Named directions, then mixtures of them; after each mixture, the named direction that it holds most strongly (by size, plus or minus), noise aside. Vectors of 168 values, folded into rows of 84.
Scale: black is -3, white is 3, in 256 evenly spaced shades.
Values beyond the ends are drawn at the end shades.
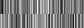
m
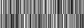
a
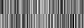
m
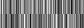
a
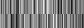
a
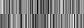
m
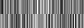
m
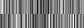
m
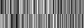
m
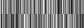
a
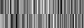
m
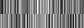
m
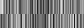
m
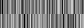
a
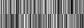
a
